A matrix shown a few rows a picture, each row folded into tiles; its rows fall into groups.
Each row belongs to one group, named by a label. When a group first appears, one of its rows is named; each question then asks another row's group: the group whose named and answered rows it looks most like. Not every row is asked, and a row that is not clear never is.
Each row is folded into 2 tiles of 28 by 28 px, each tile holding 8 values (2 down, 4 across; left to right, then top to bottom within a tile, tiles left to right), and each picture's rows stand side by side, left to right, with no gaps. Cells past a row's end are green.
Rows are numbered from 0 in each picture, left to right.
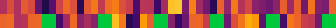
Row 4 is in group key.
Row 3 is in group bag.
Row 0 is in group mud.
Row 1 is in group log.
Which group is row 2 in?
mud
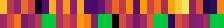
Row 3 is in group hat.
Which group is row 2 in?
log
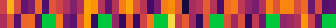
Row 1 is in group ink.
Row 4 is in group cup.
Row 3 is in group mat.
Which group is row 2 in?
hat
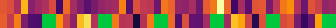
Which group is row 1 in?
key
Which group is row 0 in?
cup
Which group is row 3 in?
cup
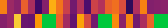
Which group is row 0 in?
hat
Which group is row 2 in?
mat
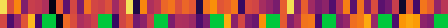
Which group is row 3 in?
cup
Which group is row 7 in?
log
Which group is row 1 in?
log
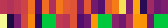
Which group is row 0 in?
ink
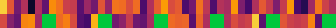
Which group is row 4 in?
key
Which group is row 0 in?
bag
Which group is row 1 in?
mat
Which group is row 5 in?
key
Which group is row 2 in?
cup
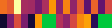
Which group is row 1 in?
key
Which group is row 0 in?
hat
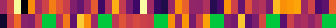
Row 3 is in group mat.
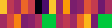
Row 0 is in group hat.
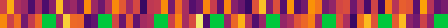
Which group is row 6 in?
bag
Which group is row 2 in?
cup
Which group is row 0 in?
mat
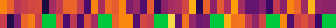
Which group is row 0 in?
bag
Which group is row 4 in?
mat
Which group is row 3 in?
cup
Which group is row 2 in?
mat
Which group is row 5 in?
ink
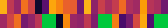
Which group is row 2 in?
ink
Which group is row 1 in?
log
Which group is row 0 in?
hat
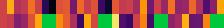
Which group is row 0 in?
mud
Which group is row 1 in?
mud
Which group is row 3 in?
hat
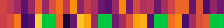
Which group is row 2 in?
key
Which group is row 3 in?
mud
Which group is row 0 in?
mat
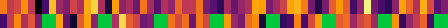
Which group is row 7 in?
ink
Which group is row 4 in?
ink
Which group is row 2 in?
log
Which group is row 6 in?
mud
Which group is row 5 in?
hat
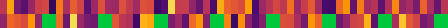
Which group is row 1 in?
cup
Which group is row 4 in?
cup
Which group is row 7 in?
log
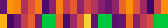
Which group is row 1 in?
ink
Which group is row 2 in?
hat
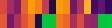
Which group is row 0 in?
ink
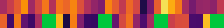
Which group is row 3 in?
mat
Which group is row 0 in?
cup
